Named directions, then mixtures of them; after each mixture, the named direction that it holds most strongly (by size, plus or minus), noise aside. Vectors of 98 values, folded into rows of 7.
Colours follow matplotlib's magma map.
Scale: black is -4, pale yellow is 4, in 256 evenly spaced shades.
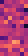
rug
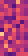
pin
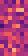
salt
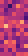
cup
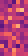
salt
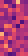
pin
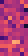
rug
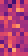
salt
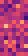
cup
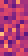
pin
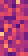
pin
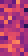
rug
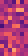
salt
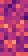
cup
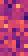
cup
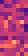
rug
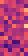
rug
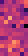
rug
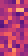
salt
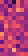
salt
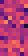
rug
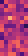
rug
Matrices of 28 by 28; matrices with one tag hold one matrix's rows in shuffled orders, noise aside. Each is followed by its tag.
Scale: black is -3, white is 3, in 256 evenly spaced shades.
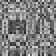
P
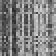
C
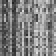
C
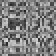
P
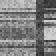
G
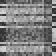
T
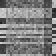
T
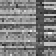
G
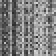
C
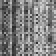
C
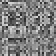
P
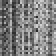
C
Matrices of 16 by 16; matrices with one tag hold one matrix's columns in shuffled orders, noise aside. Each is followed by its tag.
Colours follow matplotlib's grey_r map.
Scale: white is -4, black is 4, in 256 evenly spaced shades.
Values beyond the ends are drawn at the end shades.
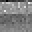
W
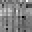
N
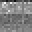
W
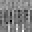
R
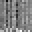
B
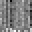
B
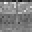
W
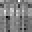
N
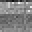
W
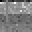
W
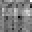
N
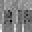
R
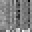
B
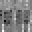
R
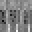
R
